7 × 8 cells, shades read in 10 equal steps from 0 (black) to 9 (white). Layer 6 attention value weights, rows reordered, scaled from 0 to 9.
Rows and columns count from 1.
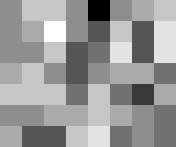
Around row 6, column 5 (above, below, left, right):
7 8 6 6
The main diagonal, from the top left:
5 6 7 3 7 6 5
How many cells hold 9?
1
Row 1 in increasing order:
0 5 5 5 6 7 7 7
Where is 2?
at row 5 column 7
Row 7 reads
6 3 3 7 8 4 5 4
